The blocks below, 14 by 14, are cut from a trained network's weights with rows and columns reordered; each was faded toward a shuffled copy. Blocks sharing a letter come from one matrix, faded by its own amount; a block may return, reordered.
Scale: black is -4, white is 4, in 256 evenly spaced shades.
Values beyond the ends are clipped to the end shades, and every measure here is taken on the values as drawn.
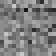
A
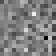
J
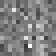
J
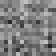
A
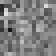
J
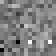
J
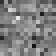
A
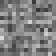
A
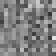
J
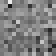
A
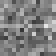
A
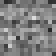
A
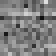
A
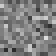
A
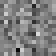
J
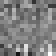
J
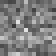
A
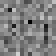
A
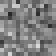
A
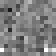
J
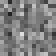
J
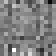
J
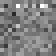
J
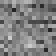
A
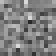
A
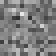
A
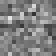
A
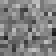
A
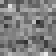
A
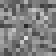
A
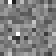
J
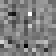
J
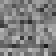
A
